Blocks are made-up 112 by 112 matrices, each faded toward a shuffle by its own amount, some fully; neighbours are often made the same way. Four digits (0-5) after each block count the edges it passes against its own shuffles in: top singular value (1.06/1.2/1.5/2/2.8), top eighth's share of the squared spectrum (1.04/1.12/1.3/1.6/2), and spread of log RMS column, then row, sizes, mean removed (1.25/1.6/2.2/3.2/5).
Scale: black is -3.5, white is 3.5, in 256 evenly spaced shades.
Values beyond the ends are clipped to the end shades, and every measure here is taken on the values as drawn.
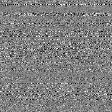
2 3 0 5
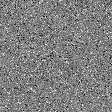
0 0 0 0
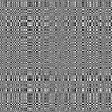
5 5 5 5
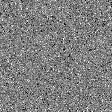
2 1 0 0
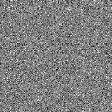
4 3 2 2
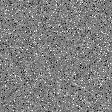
0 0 0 0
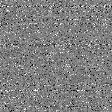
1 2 0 3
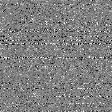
2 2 0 3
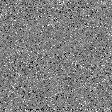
1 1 0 2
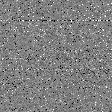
2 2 0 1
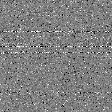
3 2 0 3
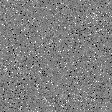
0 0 0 0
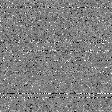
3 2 0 3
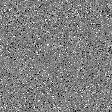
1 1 0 2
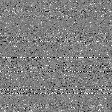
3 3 0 3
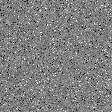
0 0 0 0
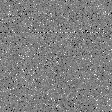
2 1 0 1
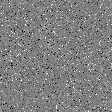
0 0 0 0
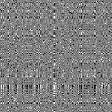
5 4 3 3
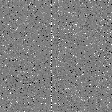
4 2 1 0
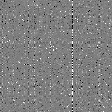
5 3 2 1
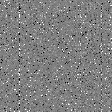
4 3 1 1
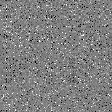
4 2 1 1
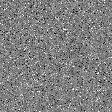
2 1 0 0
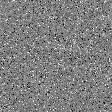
1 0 0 0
